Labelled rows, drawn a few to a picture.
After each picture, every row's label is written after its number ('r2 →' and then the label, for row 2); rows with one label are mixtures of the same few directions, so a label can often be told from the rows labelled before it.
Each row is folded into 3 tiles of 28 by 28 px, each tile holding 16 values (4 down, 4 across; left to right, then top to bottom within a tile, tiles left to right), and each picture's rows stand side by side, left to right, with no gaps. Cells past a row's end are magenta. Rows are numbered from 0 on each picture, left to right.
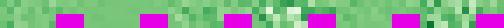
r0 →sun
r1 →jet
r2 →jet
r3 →jet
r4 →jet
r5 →sun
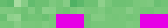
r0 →jet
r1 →jet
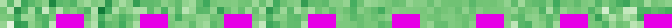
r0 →sun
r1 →sun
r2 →sun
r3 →sun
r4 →jet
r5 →sun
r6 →sun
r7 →jet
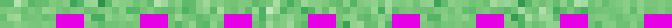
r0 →jet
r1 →jet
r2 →sun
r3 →sun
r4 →sun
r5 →jet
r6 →jet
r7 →sun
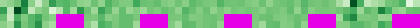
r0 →sun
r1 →sun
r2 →sun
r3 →sun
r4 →jet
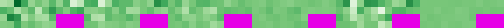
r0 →jet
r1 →jet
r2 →jet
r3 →jet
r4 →jet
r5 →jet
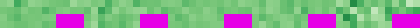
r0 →jet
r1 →sun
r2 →jet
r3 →sun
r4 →jet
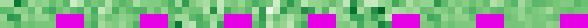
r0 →jet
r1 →sun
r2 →sun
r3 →sun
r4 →jet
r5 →jet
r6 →jet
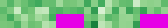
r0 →jet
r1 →sun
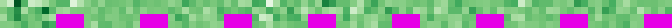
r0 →jet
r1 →sun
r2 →jet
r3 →jet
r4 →sun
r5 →sun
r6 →jet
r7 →sun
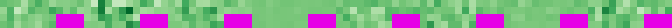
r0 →sun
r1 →jet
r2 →jet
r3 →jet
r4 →jet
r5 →sun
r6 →jet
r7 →sun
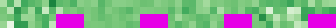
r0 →sun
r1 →jet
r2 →sun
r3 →jet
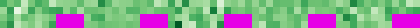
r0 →sun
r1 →jet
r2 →sun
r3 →sun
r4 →jet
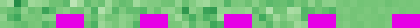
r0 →jet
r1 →sun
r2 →jet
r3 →jet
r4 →sun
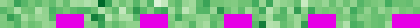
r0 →jet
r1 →jet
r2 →sun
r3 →sun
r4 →sun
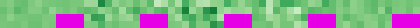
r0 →sun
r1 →jet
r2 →jet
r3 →jet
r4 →sun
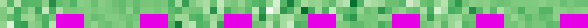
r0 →sun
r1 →sun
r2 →sun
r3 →sun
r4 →jet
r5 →sun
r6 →jet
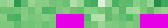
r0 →jet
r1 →jet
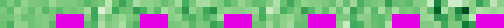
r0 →sun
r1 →sun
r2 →jet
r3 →sun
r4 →sun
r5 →jet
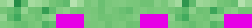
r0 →jet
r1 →jet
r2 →jet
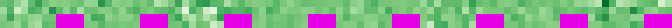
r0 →sun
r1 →jet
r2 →jet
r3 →sun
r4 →sun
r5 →sun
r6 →jet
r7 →jet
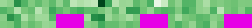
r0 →jet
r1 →jet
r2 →sun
